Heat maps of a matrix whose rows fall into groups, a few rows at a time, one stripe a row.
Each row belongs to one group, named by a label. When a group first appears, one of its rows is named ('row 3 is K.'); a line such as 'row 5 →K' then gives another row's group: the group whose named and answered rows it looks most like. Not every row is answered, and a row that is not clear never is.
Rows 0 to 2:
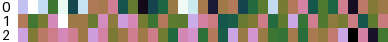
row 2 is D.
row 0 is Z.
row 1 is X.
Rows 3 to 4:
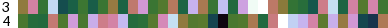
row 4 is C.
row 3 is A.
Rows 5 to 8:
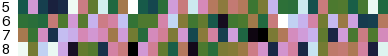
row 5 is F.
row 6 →C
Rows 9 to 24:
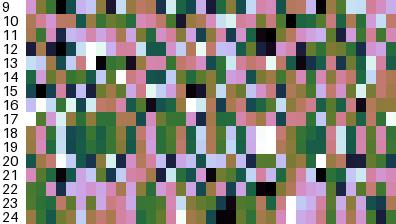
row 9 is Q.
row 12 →F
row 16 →Z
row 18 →A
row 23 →C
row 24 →C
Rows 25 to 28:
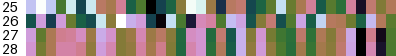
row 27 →D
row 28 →D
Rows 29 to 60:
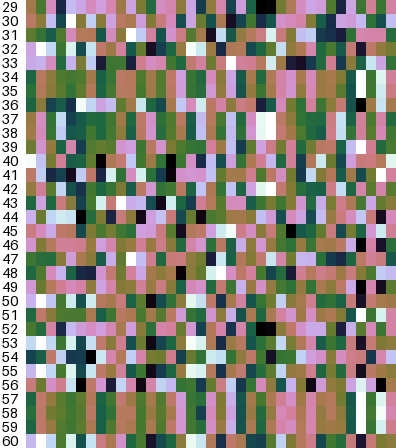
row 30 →X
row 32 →Z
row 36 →F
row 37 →A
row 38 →A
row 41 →F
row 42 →A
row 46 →D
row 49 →D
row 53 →Z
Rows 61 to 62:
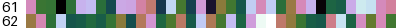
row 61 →Q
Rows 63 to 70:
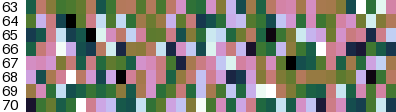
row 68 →X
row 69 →A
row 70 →F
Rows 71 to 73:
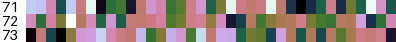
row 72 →X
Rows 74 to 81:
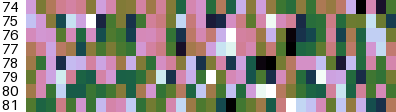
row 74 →D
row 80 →A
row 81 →C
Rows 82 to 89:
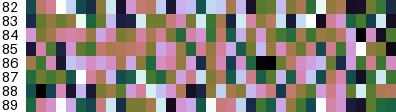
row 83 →F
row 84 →D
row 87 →F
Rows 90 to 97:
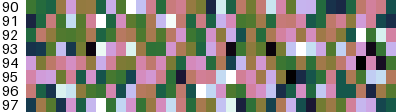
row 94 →D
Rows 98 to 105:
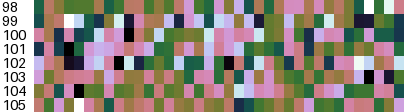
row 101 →F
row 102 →Q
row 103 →D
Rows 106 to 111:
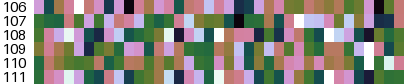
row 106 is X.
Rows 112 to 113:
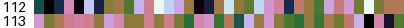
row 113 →D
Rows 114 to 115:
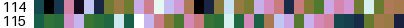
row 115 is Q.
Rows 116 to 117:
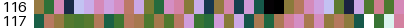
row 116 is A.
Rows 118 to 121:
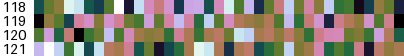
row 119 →F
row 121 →Z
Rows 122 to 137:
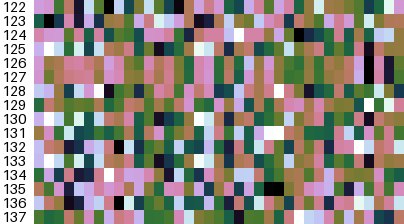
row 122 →F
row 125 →Z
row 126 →D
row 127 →D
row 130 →Z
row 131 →A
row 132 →Q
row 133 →Z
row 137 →C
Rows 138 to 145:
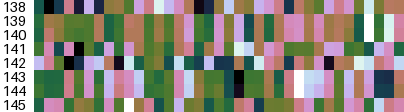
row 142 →Q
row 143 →C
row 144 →C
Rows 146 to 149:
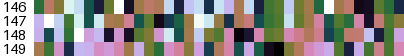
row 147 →Z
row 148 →X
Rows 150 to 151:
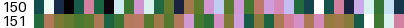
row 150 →F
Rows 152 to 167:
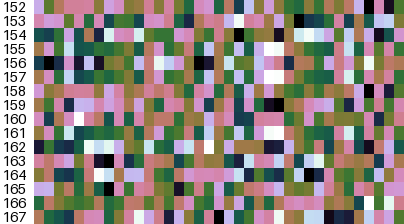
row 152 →D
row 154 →C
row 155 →A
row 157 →A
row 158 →D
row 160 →X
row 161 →A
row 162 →F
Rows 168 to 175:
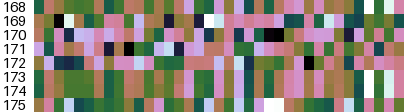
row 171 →X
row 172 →F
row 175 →A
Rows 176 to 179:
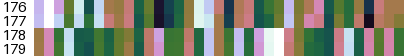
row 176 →Z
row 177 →Z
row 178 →A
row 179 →A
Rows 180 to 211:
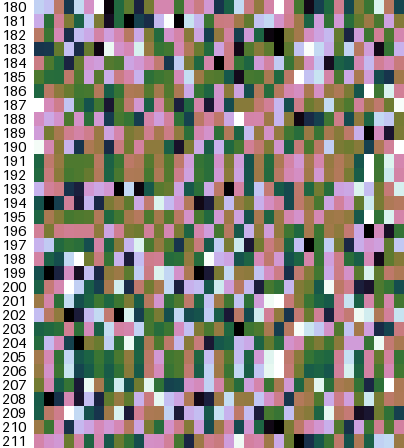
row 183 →C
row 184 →Q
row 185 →C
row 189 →D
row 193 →Q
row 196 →D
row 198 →X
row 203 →C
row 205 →A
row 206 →A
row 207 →F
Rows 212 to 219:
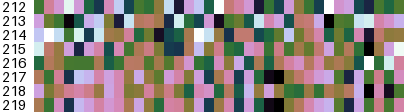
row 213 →Q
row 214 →Z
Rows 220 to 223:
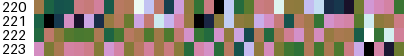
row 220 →Q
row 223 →D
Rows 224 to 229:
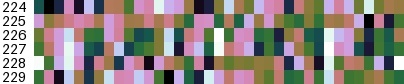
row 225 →D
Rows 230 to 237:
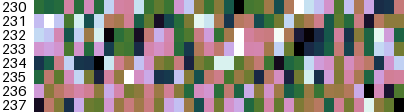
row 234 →C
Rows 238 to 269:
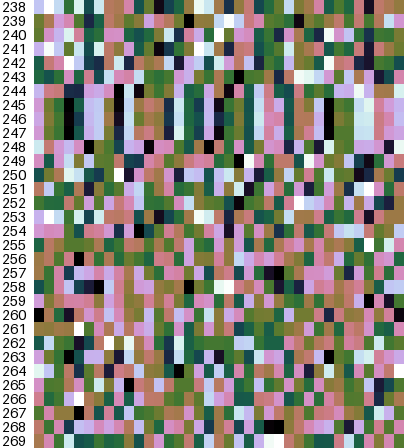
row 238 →Z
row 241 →Z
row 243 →C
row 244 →Q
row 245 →Q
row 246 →Q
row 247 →Q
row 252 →C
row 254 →Q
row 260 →F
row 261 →X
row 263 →Q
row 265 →X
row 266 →X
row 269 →A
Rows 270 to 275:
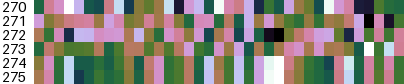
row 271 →D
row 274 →A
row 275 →A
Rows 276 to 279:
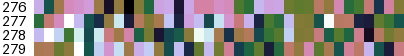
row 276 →X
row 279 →X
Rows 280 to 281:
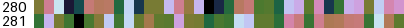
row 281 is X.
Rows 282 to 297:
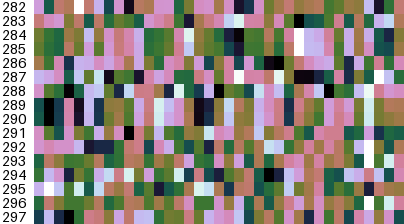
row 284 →C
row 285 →C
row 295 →Z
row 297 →F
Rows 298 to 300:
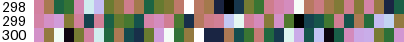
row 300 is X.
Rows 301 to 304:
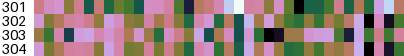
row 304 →D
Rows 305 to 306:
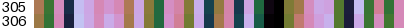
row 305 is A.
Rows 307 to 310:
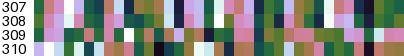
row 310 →Z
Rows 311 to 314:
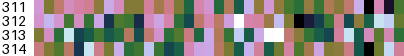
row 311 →D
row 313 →A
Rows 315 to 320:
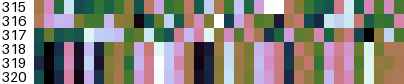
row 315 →A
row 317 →F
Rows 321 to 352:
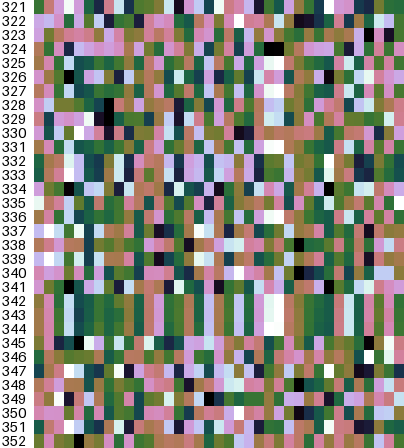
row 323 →D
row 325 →A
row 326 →Q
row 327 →A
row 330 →X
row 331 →A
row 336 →A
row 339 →Z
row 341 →Q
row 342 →A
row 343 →A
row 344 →A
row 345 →F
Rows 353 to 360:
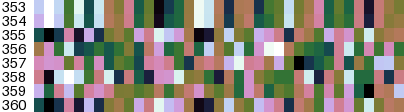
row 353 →Z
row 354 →Z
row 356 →A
